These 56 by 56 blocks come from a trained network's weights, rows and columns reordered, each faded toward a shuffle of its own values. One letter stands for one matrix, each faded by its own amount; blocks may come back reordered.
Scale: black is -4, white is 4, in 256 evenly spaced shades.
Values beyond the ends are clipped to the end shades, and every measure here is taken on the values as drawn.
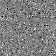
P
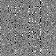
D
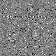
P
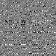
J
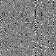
D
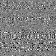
J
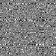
J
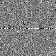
D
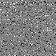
P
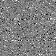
P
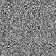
D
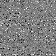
P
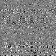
J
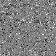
P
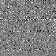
J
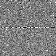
D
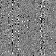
D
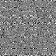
J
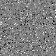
P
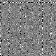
D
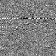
D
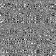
J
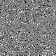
P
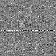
D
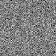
D
